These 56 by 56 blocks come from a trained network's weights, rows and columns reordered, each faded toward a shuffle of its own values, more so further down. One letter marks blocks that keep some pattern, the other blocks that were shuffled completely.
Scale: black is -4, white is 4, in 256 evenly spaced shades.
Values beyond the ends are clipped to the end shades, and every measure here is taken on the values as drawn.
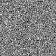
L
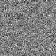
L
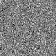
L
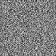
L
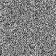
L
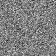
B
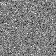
B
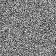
B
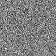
L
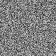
B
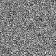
L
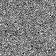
B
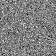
B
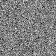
B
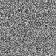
L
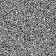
L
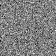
B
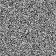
B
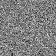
B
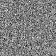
L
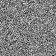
B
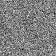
B
